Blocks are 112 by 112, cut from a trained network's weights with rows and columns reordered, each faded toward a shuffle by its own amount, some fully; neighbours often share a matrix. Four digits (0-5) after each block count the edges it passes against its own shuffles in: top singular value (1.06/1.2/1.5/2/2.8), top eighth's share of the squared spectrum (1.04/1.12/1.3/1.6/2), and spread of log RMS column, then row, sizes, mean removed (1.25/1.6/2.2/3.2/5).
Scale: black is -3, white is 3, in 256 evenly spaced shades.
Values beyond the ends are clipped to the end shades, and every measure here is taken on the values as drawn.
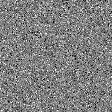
3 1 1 0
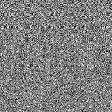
4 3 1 2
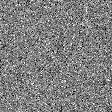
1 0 0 0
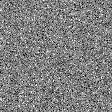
1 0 0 0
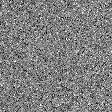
1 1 0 0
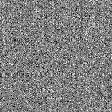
3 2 0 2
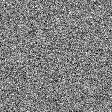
2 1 0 0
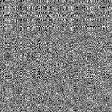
5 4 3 3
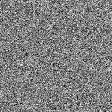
3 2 0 0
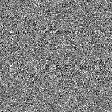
4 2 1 2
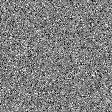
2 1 0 0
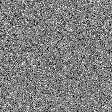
2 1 0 0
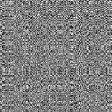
5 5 4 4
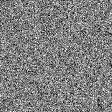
2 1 0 0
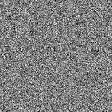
4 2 1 1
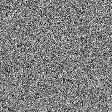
2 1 0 0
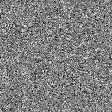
3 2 0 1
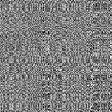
5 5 2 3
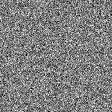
3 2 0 0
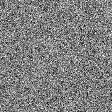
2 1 0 0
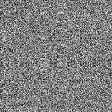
4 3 1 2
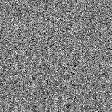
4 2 0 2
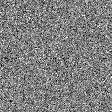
2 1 0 0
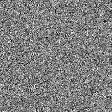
3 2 1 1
